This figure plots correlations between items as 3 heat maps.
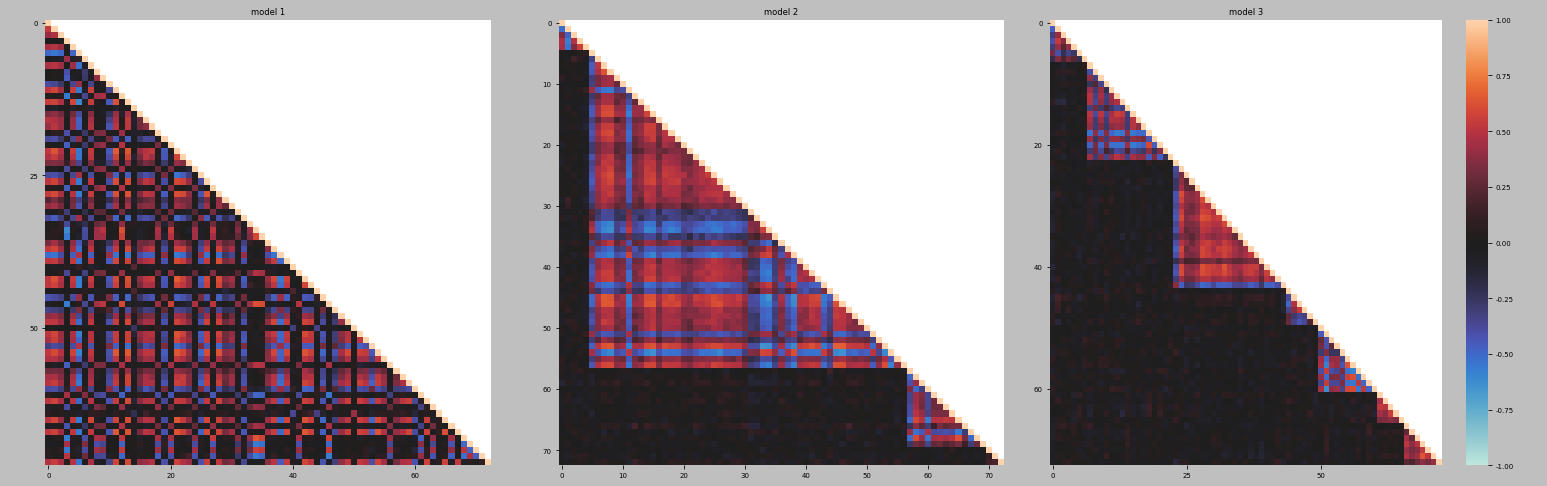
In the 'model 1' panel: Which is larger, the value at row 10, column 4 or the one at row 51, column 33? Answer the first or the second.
the second
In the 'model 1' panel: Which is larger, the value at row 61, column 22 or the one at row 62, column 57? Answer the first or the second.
the second
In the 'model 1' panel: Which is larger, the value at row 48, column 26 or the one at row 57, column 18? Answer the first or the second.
the first
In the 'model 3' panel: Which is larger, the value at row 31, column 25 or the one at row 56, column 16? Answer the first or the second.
the first
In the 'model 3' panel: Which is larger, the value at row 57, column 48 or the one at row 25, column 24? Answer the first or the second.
the second
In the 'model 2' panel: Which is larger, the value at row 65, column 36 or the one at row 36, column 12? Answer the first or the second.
the second
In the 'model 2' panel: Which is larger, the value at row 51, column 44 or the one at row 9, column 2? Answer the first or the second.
the first
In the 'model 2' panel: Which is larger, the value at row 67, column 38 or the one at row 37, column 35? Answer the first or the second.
the second
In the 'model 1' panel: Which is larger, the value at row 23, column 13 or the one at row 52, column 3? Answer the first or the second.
the first
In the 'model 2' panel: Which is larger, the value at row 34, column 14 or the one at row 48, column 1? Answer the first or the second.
the second
